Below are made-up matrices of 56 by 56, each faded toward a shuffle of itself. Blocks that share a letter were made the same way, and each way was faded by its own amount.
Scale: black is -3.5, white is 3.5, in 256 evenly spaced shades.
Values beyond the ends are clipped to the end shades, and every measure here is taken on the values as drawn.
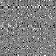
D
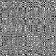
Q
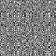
Q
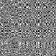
Q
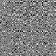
D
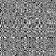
Q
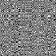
D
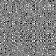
D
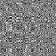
D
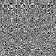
D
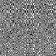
D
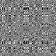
Q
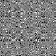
D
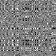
Q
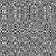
Q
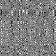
D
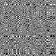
Q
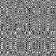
Q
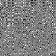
D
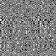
D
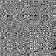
D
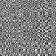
Q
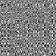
Q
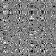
D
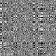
Q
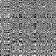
Q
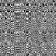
Q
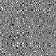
D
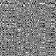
D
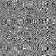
D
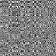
Q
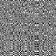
Q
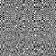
Q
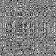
D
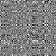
Q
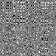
D
